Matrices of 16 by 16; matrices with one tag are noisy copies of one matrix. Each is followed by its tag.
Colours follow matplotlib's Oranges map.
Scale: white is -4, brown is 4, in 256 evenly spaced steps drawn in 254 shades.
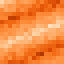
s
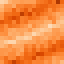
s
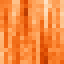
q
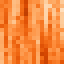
q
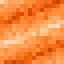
s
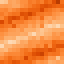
s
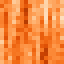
q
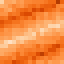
s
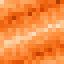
s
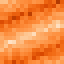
s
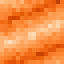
s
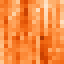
q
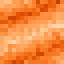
s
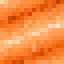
s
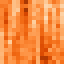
q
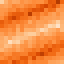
s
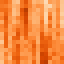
q
